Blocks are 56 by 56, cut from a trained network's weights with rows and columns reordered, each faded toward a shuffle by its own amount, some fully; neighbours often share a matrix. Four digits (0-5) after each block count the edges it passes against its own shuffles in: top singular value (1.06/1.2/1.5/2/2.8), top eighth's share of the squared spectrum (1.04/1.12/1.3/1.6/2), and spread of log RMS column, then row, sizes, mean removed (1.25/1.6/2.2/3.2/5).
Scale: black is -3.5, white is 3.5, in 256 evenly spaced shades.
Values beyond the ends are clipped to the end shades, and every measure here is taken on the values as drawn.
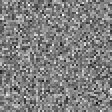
1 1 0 0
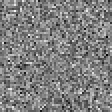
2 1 0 1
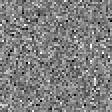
0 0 0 0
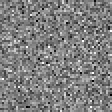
0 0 0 0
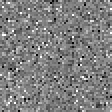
2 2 0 0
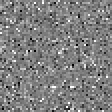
3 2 0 2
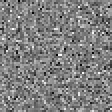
2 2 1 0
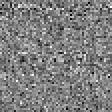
3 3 0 2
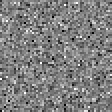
2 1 0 1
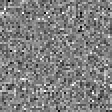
1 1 0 1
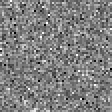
1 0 0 0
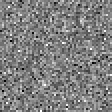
0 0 0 0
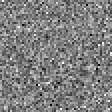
0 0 0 0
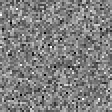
0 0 0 0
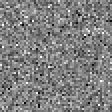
0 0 0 0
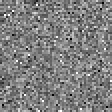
0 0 0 0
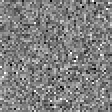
1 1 0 1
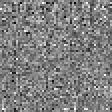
2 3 1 2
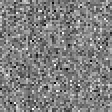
2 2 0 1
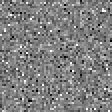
2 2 0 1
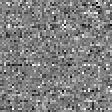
3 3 1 2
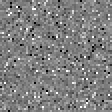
0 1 0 0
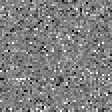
2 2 0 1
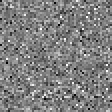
2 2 0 0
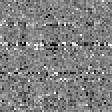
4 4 0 3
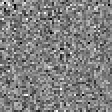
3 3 2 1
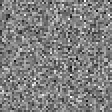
0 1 0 0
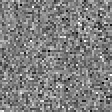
1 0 0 0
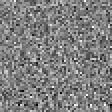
3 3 1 1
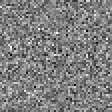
2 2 1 1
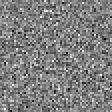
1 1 0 0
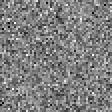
2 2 0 0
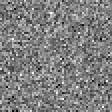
2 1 0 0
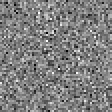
2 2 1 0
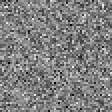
1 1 0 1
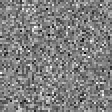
2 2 1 0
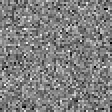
1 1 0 0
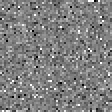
1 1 0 1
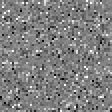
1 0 0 0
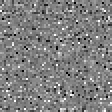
1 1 0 1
